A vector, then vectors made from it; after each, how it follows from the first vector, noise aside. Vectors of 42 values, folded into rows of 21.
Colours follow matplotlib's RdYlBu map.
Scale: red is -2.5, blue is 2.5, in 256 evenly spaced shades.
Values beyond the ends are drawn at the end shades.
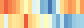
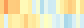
shrunk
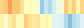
shrunk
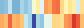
reversed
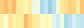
shrunk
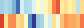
reversed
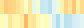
shrunk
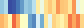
reversed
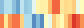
reversed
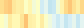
shrunk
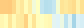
shrunk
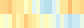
shrunk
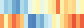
reversed
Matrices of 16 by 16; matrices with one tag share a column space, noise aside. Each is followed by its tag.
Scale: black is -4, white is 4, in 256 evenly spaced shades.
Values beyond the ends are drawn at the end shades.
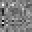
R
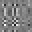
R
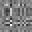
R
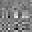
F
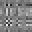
R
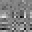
F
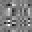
R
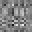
R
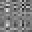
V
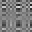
V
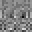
F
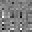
F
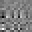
F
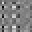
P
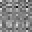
V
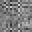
V
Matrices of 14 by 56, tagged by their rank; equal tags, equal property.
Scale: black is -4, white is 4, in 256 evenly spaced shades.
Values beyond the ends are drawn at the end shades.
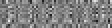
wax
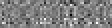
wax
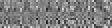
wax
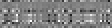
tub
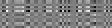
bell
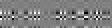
bell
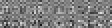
wax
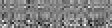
wax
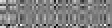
tub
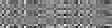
tub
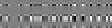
bell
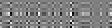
bell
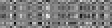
tub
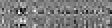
wax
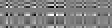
bell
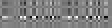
bell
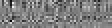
wax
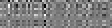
tub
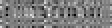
tub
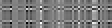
bell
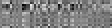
tub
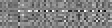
wax
